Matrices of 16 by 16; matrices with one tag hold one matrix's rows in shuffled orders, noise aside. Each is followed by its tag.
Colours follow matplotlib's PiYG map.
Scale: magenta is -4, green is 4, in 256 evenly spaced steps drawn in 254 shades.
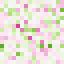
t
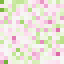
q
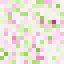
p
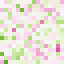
q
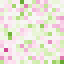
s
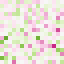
q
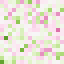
q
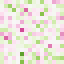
s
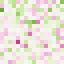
t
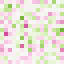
s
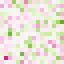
s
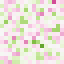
p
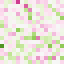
t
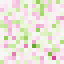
p
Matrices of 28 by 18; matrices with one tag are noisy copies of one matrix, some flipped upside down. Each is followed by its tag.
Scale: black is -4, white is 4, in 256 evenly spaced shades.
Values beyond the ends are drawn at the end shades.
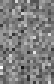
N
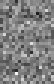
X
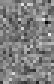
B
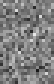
X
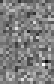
B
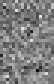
X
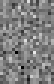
N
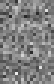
X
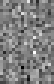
N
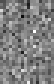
N
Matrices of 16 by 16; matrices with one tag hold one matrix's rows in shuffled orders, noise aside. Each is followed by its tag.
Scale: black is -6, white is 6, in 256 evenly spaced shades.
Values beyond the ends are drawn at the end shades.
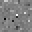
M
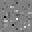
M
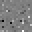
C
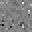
C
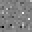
C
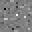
M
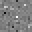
M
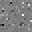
C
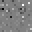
C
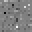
M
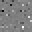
C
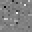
M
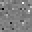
C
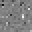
C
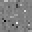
M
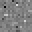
M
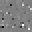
C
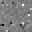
C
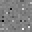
C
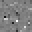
M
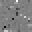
M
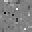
M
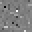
M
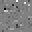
M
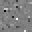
M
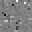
M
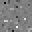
M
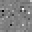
C
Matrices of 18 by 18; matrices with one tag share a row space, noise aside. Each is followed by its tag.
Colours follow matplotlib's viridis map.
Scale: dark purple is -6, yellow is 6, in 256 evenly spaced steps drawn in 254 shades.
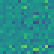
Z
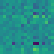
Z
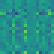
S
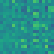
Z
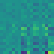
Z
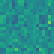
S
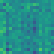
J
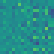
Z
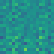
S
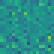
S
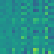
Z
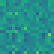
S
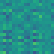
J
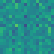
S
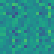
S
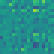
Z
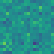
J
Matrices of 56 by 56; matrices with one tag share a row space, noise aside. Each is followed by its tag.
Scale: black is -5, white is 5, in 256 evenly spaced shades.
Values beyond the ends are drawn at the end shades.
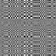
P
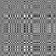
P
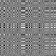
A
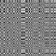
A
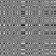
A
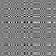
P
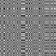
A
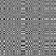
A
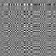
P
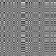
A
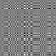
P
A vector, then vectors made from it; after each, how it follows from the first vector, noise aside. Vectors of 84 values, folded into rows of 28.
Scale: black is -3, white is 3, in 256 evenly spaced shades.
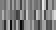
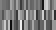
sign-scrambled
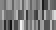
sign-scrambled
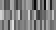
reversed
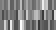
sign-scrambled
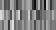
reversed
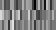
reversed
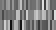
sign-scrambled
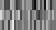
reversed
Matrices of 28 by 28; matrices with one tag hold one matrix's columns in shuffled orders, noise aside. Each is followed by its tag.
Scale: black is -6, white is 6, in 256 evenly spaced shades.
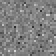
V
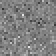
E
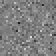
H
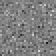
V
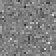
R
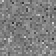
E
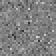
H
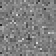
R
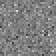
V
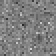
R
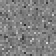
R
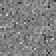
R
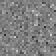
V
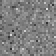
H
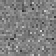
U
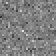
U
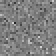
E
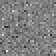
V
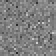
R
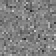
U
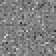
H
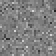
U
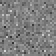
V
